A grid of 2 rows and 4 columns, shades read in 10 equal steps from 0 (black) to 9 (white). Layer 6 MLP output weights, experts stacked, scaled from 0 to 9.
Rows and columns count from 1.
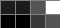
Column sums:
1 1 5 12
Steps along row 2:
same up up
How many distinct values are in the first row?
3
